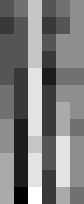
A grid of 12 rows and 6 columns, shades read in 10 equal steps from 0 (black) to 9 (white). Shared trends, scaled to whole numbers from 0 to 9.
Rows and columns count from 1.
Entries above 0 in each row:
6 6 6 6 6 6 6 6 6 6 6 5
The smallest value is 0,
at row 12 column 2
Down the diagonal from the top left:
3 3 7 2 4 5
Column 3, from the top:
7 7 7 7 8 8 8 8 7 8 8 9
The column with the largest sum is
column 3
